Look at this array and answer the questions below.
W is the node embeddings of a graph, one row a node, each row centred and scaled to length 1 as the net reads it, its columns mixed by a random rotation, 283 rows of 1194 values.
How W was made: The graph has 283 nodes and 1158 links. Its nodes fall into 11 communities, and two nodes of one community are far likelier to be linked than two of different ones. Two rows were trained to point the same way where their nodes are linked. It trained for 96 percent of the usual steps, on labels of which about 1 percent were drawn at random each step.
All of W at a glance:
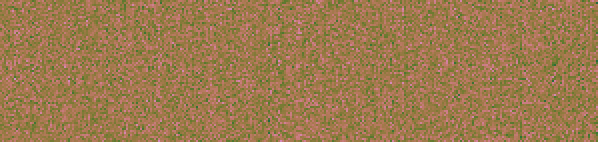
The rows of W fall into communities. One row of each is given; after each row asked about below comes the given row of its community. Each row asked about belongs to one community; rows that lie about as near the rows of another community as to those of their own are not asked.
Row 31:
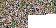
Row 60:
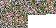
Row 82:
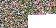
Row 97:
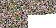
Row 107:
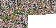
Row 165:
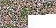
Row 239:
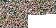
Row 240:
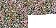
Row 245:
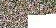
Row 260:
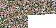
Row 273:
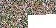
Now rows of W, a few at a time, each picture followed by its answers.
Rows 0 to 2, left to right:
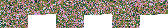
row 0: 31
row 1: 31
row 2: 165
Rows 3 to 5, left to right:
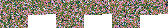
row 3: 82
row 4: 240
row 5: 60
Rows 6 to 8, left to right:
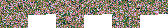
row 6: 31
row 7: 260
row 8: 245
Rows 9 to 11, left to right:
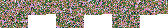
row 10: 260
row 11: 97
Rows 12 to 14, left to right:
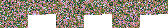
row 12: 31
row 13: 60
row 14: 31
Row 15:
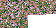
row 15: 273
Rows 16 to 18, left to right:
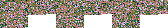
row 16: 273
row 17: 165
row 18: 239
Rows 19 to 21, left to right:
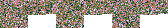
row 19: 165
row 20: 82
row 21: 239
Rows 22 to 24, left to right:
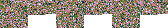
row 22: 165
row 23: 240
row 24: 245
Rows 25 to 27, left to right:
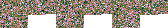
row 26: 97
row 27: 165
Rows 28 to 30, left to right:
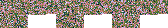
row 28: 239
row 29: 260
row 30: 60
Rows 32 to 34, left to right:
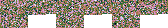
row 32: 165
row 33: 107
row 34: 245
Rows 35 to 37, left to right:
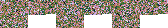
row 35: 245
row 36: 31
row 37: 97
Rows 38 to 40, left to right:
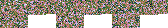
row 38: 239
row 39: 245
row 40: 273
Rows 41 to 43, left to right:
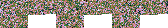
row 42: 273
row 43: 60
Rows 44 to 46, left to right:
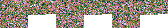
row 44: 165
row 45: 31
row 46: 273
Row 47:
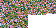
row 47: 239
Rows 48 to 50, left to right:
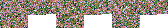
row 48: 240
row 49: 260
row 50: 60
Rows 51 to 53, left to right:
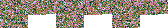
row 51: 107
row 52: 273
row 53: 165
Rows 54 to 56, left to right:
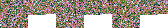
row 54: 260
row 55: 60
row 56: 97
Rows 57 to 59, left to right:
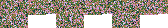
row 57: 31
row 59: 31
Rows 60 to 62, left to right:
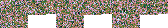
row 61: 97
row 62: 60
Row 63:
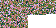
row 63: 240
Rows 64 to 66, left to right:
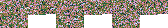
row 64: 240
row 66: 31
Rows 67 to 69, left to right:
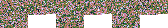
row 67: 31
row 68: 260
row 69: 82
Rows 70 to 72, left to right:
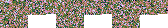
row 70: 107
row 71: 245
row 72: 273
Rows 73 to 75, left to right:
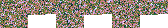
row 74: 82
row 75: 165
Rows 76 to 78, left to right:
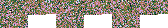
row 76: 273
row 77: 245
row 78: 60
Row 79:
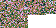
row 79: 240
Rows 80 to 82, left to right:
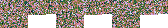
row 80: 245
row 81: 82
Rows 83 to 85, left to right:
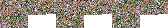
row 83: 240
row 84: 273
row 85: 107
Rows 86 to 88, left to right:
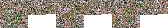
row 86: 240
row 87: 260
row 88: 107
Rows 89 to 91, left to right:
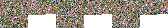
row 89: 260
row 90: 107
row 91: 165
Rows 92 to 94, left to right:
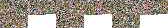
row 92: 82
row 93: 260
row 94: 97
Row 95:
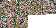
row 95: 60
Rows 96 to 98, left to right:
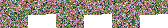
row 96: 240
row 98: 82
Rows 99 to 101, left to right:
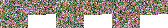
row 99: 107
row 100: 60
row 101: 82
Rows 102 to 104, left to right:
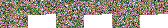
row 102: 260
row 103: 273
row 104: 245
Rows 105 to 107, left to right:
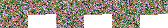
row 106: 240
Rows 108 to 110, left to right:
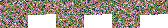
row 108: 82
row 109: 31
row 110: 165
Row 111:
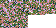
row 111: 60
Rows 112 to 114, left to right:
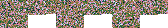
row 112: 31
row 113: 97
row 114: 97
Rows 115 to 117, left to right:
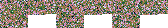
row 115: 82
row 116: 240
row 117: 97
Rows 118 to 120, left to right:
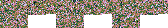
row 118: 239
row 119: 60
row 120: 260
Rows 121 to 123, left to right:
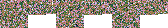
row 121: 240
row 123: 107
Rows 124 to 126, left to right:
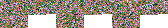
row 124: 31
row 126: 240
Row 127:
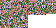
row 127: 240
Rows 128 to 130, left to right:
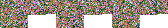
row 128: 97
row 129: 239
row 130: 97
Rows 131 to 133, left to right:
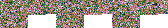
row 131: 97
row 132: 273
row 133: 240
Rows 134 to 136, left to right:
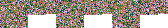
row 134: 82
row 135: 273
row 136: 240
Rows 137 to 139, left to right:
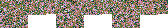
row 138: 273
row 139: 245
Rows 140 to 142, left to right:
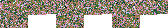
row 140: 82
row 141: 273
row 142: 97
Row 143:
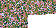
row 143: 97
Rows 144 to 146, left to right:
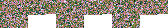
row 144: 165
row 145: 107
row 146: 97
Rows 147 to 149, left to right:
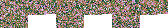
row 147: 260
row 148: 31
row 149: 60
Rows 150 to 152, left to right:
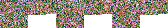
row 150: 245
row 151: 165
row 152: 239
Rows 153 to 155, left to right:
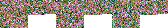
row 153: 165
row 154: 82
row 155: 107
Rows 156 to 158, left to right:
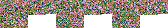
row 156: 31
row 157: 31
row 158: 240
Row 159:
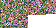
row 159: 97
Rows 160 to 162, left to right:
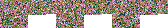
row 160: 260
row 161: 245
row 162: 260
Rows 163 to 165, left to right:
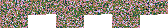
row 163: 245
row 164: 165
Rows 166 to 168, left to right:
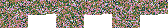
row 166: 260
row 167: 239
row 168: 165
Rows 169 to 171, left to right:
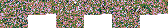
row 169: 260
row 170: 97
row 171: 60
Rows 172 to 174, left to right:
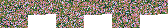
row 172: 31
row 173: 245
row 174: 31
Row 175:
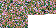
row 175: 97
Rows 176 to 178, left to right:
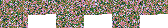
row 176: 107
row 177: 165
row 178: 97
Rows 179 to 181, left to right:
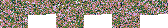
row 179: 107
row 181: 260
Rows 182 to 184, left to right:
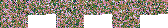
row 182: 60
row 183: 60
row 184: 240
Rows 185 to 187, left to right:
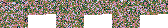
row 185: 273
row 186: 97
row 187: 60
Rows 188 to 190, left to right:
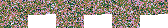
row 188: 31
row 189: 107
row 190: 165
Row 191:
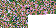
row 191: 245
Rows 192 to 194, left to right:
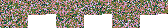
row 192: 97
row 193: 240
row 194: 82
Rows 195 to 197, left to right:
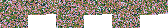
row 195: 240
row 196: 107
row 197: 245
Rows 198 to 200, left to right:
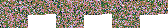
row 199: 165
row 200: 273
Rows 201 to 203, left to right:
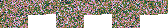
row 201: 165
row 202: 97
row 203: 273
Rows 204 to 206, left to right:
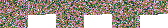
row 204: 245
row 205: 82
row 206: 107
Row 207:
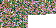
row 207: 107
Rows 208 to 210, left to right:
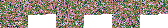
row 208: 165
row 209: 97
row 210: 239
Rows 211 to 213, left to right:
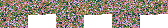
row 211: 165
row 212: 82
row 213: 165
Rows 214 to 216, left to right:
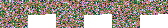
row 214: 60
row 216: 82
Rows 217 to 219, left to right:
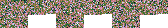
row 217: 273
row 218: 31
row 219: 260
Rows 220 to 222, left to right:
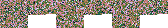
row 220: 240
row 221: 240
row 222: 97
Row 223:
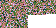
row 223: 239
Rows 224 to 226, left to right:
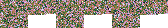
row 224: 260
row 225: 107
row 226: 31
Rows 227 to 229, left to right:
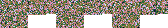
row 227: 97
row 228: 82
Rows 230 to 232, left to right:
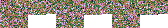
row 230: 239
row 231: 245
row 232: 31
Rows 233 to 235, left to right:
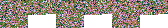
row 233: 273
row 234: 273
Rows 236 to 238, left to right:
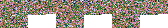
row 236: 107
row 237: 82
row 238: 260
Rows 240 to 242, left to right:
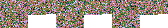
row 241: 97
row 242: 260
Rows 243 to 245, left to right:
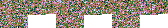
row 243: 107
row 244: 245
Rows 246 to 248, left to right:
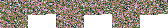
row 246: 239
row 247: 165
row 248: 107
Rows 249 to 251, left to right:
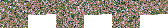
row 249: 239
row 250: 97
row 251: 97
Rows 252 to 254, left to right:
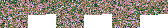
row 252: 245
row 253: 273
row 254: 165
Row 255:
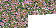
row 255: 31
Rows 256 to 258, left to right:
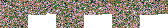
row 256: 239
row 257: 31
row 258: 82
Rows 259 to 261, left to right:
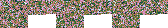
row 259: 273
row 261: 97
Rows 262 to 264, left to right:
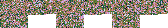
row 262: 165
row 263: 107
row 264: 107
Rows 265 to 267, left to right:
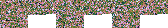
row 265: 240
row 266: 260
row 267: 97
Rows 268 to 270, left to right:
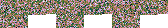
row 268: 273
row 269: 165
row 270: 60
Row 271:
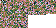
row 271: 239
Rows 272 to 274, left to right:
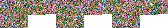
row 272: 165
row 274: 165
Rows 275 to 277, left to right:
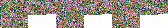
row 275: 60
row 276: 240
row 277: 31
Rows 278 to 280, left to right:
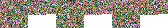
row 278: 82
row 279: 273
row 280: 240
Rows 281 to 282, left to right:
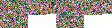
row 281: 245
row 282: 239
